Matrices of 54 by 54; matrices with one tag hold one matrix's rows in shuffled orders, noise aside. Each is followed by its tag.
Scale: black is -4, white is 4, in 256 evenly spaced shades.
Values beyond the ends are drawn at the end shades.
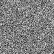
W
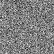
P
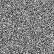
W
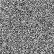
P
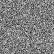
W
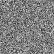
W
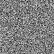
P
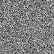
W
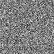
P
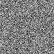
P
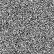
P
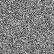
W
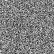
P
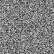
P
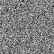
P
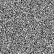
W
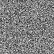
P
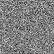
P
